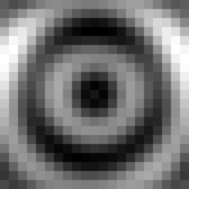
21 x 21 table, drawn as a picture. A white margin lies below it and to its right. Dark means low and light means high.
Odd rows or columns: none. Histogram: bell-shaped. Rings: centred on the centre. Lone odd cells: none.
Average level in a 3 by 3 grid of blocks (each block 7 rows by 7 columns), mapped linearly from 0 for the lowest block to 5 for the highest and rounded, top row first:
5 0 5 | 4 1 3 | 1 0 2
